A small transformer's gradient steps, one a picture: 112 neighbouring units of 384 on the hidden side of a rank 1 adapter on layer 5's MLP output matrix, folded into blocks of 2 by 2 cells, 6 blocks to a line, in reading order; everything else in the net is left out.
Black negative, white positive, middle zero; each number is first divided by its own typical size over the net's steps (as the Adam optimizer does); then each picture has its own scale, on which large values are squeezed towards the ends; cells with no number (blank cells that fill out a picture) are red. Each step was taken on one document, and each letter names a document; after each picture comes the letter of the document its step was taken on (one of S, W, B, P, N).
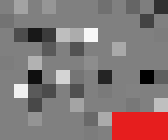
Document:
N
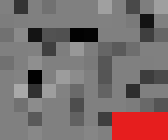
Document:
N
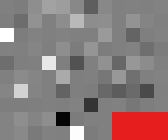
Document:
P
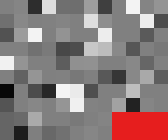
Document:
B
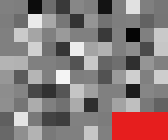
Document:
B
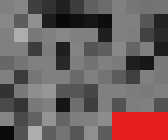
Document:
B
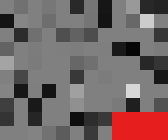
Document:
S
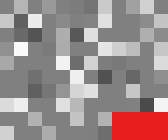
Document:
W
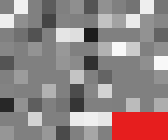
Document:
S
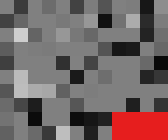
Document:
S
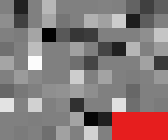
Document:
S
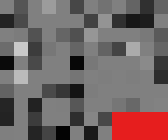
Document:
S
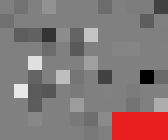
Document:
N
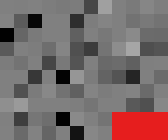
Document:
P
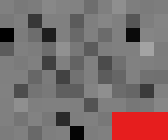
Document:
P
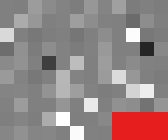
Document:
P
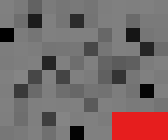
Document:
P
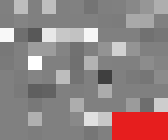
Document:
N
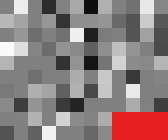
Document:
W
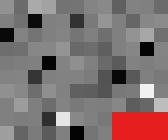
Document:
P
